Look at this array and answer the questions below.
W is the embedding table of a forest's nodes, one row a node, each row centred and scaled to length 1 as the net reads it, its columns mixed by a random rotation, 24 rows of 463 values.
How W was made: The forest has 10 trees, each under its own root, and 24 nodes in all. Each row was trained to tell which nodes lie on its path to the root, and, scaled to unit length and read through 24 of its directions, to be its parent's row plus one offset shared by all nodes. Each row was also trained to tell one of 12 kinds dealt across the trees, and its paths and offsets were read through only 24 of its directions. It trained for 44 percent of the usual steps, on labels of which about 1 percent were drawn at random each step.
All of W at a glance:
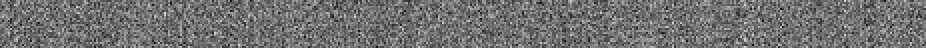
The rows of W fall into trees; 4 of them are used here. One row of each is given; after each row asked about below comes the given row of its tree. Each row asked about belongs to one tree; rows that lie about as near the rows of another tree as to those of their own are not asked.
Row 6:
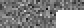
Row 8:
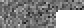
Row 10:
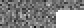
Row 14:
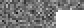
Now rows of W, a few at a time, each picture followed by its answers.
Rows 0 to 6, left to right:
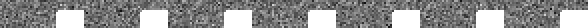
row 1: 10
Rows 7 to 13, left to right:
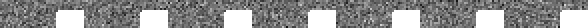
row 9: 10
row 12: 8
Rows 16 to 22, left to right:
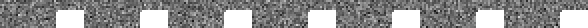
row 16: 14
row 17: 14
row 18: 10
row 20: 8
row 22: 6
